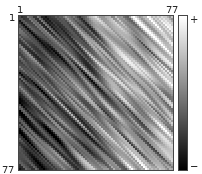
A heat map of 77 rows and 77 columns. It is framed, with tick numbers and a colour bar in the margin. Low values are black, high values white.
Slope: up to the right. Odd rows or columns: none. Ninth with the highest average: top right. Grain: diagonal, down to the right.
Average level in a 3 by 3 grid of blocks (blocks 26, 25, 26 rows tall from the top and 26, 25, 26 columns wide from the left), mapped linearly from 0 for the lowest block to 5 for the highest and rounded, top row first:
0 3 5 | 0 2 4 | 0 2 4
